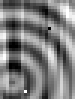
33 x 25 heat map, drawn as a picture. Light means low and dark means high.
Two lone cells stand out: one far higher and one far lower than their neighbours. The ninth with the lowest average is the top right. No row or column stands out. Concentric rings centre on the bottom left.
